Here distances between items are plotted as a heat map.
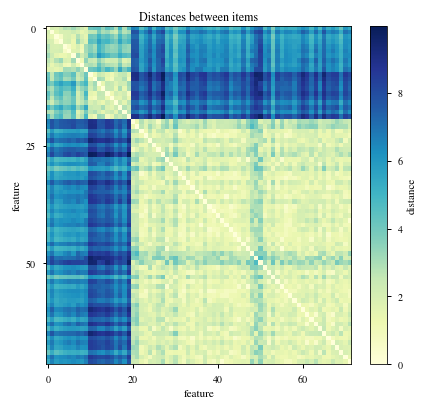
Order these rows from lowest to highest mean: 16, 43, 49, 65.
43, 65, 49, 16
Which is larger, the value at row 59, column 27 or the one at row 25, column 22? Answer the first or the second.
the first
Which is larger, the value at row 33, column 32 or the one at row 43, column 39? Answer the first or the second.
the first
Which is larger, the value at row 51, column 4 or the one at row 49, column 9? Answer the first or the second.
the second
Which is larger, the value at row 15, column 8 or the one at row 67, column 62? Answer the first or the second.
the first
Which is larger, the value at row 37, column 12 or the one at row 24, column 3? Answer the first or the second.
the first
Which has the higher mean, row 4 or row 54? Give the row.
4
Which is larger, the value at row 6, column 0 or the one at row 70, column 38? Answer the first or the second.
the first
